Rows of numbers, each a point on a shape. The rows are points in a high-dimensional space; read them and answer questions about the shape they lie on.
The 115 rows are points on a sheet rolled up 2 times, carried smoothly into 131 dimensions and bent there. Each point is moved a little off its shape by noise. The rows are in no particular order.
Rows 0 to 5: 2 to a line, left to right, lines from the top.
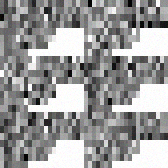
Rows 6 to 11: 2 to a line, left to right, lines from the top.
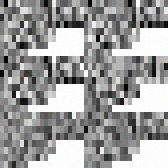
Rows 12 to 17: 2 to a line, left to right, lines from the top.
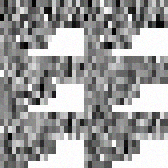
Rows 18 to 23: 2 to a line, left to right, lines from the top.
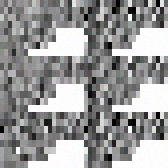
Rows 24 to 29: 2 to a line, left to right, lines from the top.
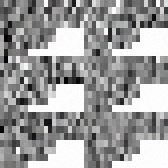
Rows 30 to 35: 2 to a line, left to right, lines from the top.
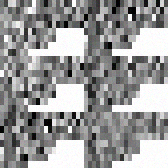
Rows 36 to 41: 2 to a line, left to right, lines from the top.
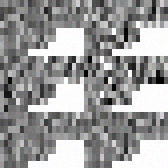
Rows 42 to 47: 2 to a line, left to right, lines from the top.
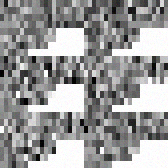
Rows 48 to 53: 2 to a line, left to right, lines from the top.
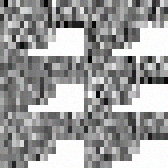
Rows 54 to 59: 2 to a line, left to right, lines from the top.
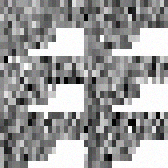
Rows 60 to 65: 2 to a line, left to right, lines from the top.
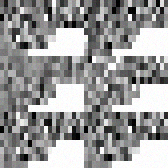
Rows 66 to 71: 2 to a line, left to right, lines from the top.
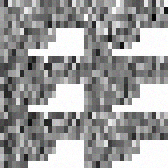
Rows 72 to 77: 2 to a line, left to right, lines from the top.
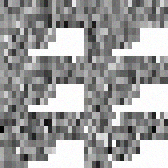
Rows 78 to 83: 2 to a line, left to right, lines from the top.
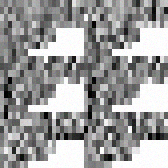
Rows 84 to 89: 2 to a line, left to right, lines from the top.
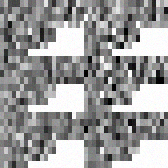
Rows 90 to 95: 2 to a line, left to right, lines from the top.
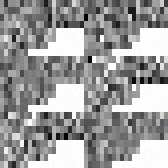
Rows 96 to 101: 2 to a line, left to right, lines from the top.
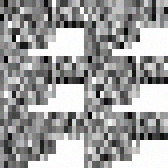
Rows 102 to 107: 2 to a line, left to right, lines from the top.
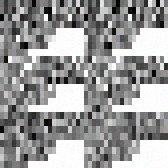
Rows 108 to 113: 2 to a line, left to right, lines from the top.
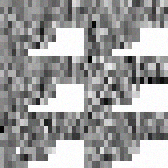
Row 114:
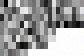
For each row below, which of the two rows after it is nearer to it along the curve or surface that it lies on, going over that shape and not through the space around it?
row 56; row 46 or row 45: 46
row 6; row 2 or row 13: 13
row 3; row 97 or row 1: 97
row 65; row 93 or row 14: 93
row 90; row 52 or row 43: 52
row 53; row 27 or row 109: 27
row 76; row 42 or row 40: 42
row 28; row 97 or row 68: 68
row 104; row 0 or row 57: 57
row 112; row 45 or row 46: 45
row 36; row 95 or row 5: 95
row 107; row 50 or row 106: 106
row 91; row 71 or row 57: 71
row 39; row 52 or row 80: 80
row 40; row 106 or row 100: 106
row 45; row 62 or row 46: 46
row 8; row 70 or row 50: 70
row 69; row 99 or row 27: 27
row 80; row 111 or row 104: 104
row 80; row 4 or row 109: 4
